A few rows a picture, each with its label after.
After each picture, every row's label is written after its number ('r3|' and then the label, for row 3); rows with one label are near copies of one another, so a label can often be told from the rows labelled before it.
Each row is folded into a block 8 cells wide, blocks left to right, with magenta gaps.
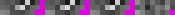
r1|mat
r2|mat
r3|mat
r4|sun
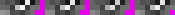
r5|mat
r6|mat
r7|mat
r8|mat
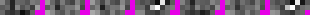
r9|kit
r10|sun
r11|sun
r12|mat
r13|kit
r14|sun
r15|mat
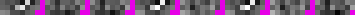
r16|mat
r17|kit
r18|kit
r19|mat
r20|sun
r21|mat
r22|sun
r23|kit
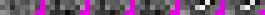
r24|sun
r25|kit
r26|kit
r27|kit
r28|mat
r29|mat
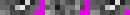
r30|mat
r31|sun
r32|mat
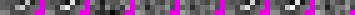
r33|mat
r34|mat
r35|kit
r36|sun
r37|sun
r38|mat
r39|mat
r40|sun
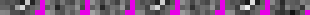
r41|mat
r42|sun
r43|sun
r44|mat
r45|sun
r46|mat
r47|kit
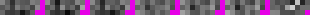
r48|kit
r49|kit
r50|kit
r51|sun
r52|sun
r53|sun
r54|mat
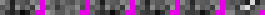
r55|kit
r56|sun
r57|kit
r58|kit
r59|kit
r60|mat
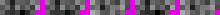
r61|kit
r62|kit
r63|sun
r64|kit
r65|sun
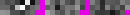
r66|mat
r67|sun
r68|kit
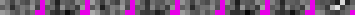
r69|sun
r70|kit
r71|sun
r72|kit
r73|sun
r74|kit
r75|kit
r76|mat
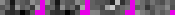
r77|kit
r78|kit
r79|mat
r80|sun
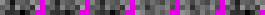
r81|kit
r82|kit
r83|kit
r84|sun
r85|sun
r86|kit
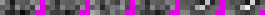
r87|kit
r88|kit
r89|sun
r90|kit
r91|mat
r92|mat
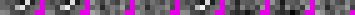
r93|mat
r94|mat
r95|sun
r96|sun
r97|mat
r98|kit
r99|kit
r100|sun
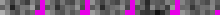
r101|sun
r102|sun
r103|sun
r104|kit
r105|sun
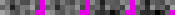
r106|sun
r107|sun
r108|kit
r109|kit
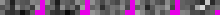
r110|kit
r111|kit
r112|sun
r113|sun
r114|mat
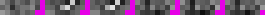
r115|sun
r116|mat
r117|mat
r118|kit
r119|kit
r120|kit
